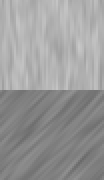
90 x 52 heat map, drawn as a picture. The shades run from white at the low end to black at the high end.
The table splits into 2 rows of 1 panel. Panel 1,1: low, streaked downward, faint in contrast. Panel 2,1: middling, slanting up to the right, faint in contrast.
